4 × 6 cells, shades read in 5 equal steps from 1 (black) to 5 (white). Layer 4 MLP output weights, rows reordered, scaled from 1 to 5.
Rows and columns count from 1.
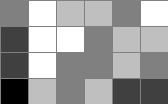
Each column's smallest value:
1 4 3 3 2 2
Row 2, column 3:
5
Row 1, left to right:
3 5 4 4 3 5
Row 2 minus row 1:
-1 0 1 -1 1 -1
